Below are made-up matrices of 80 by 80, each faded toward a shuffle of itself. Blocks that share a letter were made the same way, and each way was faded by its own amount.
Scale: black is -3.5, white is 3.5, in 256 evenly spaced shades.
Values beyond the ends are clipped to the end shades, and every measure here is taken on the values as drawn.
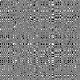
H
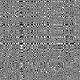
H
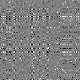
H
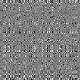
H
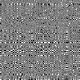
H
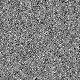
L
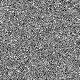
L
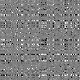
H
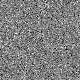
L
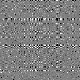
H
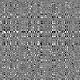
H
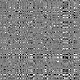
H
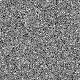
L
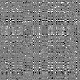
H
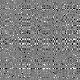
H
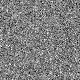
L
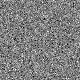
L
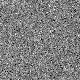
L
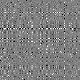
H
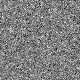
L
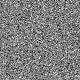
L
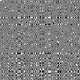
H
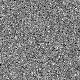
L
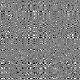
H
